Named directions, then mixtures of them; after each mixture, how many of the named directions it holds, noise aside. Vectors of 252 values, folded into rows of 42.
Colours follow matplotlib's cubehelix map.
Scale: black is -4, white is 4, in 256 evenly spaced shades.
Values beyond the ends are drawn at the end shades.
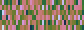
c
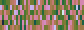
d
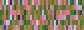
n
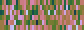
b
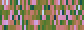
two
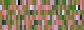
two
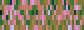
three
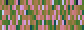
two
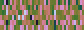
two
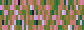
three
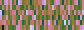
one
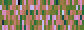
two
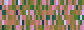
two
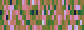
three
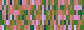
two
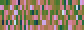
two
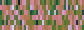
three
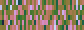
two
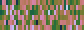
one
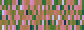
one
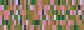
two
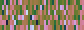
three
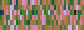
two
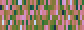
two
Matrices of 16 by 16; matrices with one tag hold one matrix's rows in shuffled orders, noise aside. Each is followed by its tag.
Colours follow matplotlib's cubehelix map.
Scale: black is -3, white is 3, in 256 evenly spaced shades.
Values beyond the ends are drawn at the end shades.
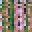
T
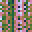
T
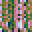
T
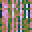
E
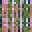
E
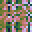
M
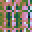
M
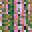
T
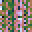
T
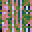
E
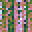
T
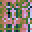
M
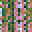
T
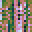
T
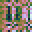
M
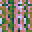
T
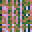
E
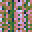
T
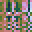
M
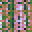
T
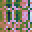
M
